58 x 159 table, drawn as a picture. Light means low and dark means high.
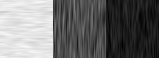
The table splits into one row of 3 panels. Panel 1,1: very low, streaked across, faint in contrast. Panel 1,2: high, streaked downward. Panel 1,3: very high, streaked downward, faint in contrast.
